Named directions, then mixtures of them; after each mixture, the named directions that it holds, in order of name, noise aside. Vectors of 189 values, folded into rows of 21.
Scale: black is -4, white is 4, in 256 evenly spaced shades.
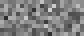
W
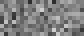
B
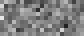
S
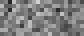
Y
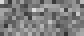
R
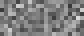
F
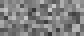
W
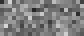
R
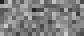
R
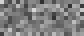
F, R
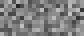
F, Y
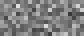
F, W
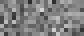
B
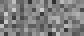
B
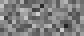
S, W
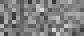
B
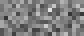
F, W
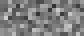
W, Y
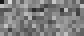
R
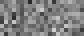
B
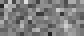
S, Y
